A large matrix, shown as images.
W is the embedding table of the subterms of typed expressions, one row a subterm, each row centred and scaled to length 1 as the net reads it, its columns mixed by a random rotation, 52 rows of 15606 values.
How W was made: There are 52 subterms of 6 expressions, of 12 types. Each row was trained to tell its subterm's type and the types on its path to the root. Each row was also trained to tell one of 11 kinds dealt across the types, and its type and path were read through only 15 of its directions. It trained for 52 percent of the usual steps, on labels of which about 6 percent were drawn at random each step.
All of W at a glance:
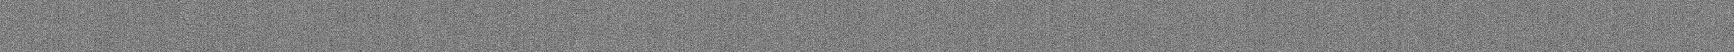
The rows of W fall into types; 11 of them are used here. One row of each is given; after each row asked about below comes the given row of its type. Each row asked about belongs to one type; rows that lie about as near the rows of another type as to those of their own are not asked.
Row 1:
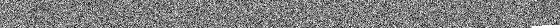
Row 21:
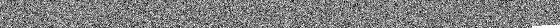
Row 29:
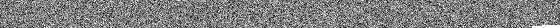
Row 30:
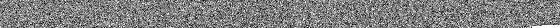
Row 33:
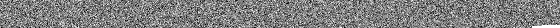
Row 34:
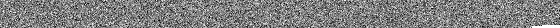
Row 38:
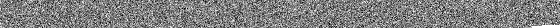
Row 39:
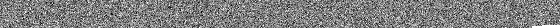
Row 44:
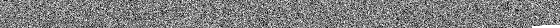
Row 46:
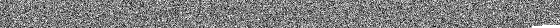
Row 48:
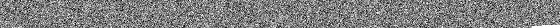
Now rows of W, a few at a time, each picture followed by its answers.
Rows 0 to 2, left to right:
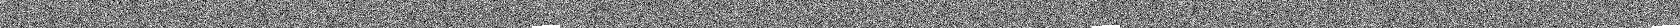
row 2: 46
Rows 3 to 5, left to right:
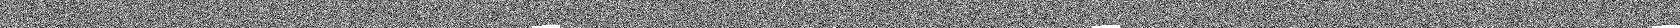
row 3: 39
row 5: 30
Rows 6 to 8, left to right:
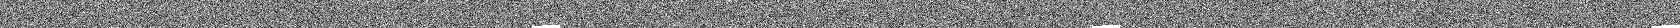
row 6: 46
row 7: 44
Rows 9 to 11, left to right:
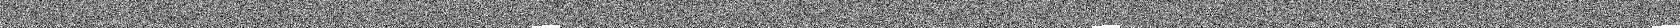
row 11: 21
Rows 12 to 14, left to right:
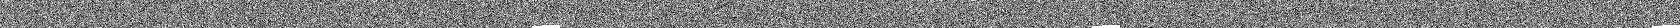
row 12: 1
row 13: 1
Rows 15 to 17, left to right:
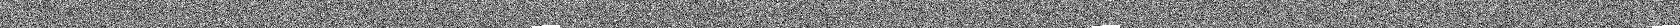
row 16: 44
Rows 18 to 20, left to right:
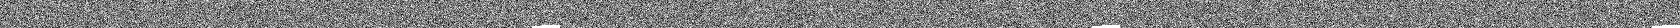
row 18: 48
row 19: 48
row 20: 33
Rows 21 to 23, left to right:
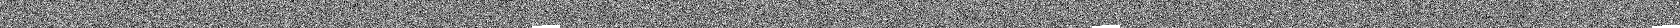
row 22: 44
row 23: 34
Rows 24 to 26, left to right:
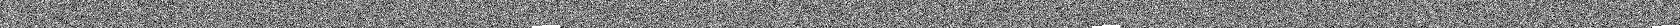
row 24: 1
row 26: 30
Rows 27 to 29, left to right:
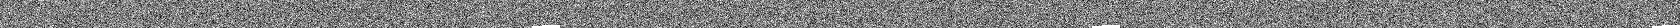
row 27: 38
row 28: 29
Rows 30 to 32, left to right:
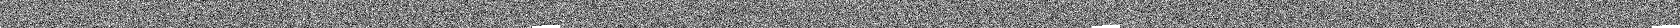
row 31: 46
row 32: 1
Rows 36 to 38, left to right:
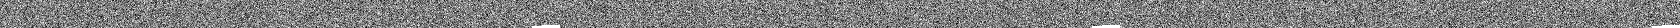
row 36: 48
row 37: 44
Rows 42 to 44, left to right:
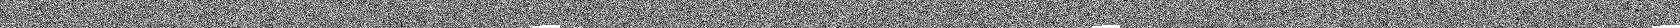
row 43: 48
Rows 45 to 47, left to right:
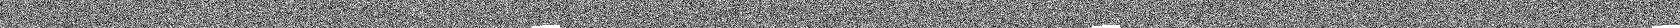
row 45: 38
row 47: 33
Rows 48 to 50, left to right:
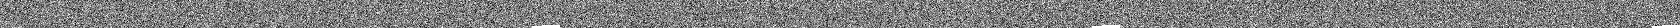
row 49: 46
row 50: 39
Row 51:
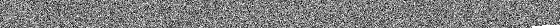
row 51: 39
